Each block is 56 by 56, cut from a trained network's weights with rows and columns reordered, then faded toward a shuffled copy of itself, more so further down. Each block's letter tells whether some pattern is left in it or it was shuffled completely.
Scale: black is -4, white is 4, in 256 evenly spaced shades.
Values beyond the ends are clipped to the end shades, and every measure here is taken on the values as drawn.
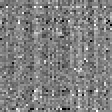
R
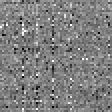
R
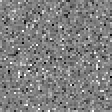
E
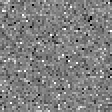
E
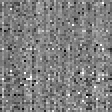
R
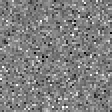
E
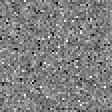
E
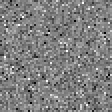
E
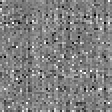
R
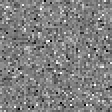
E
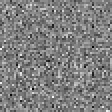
R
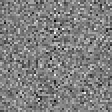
R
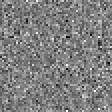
R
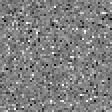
E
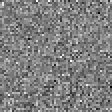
R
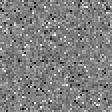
E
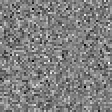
R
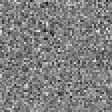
R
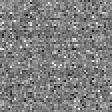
R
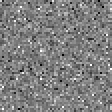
E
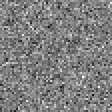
E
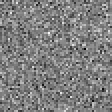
E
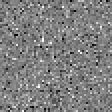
E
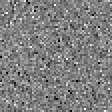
E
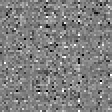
R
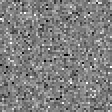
E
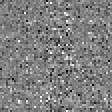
R
